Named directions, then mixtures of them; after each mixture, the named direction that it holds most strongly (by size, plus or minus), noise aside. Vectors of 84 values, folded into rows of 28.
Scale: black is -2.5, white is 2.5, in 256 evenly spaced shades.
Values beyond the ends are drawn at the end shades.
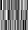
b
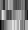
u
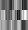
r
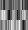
r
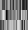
u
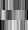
u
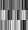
r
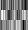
r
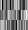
b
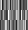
b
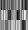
r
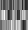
r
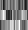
u
